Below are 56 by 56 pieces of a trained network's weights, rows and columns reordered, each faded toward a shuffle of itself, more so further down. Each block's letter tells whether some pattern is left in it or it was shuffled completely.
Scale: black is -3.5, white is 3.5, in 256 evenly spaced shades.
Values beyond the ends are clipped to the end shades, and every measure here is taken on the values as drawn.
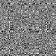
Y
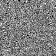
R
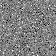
R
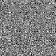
Y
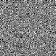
Y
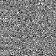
Y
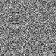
Y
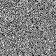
R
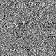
Y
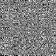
Y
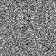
Y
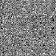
Y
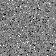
R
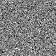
R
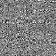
Y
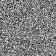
R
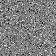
R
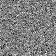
R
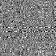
Y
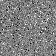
R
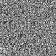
Y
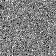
R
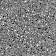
R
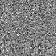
Y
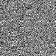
Y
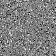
R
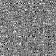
Y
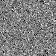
R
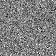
R
